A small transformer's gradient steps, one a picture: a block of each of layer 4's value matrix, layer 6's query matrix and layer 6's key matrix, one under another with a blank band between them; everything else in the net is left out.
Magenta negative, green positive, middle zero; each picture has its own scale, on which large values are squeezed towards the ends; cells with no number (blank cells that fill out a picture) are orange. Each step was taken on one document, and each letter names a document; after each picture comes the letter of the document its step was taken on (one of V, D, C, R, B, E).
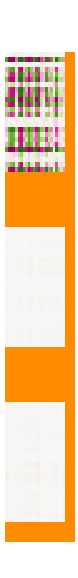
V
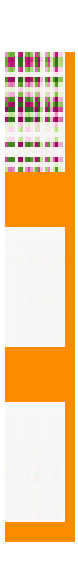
V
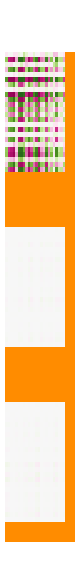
V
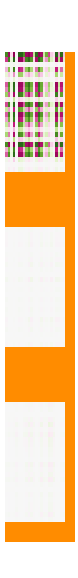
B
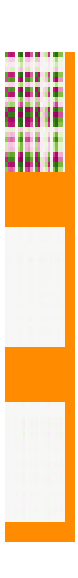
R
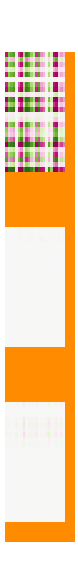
R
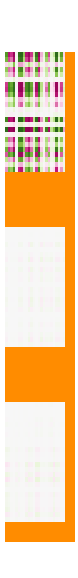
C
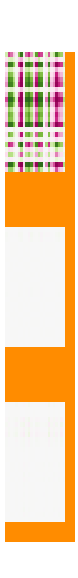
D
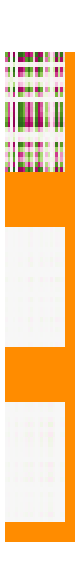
B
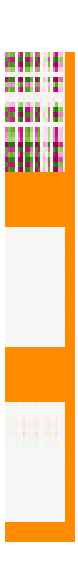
R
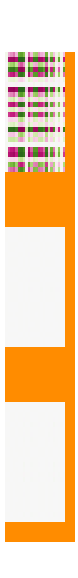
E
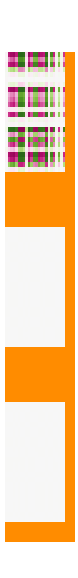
E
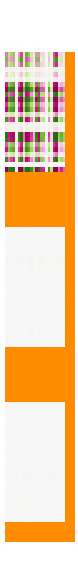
R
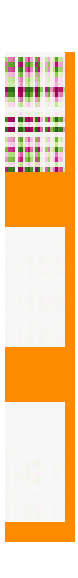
C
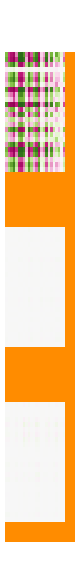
E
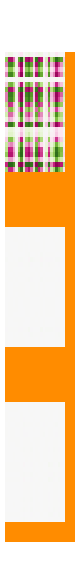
D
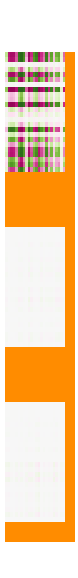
E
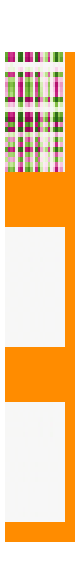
C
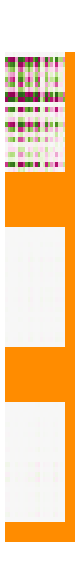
V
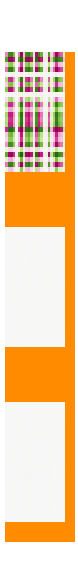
D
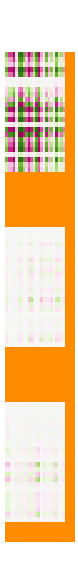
C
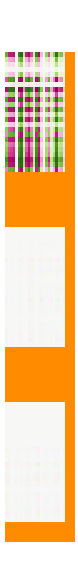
C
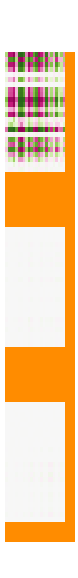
E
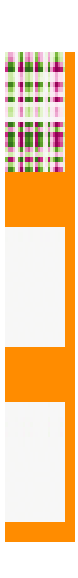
D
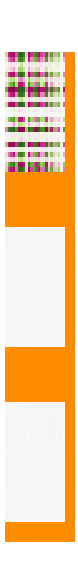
E
